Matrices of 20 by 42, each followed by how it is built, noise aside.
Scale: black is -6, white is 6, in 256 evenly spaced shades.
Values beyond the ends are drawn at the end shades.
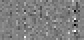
uneven columns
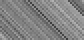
Toeplitz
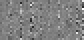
uneven columns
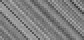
Toeplitz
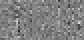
uneven columns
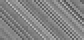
Toeplitz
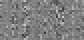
uneven columns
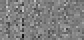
uneven columns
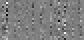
uneven columns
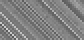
Toeplitz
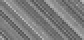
Toeplitz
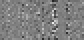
uneven columns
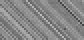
Toeplitz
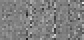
uneven columns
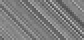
Toeplitz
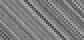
Toeplitz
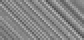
Toeplitz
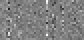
uneven columns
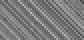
Toeplitz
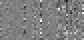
uneven columns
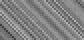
Toeplitz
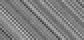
Toeplitz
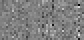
uneven columns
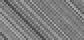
Toeplitz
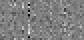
uneven columns
